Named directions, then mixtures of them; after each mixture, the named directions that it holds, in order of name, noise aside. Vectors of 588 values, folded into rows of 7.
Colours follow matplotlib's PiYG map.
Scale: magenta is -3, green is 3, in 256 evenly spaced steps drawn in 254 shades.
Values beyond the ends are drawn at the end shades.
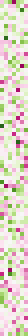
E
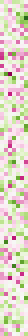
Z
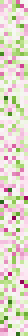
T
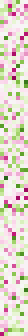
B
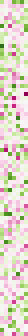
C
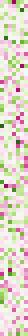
E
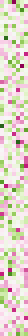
E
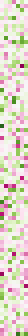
E, T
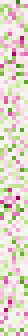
B, T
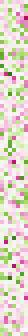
Z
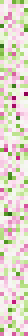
C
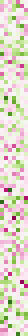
T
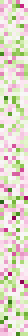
T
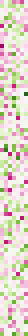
C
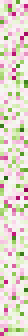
B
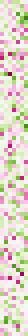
Z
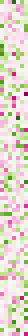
C, E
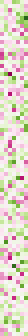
Z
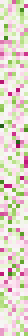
E, Z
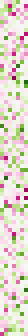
B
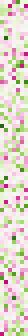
B, E
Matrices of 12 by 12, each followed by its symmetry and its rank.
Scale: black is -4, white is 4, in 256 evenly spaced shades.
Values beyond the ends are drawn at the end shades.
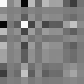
symmetric, rank one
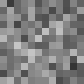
neither, full rank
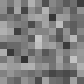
neither, full rank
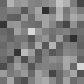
neither, full rank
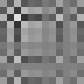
symmetric, rank one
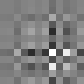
symmetric, rank one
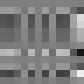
neither, rank one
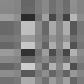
neither, rank one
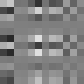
neither, rank one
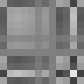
symmetric, rank one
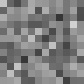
neither, full rank
